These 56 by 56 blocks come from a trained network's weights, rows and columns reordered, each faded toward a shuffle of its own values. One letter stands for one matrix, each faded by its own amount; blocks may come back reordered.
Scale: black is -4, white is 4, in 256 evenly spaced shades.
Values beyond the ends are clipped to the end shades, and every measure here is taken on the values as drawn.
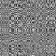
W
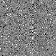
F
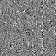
F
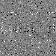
F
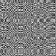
W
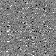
F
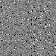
F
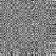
W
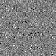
F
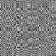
W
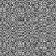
W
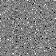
F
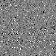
F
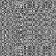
W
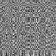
W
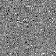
F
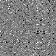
F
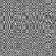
W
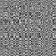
W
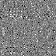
F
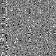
F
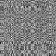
W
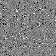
F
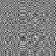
W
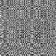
W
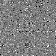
F
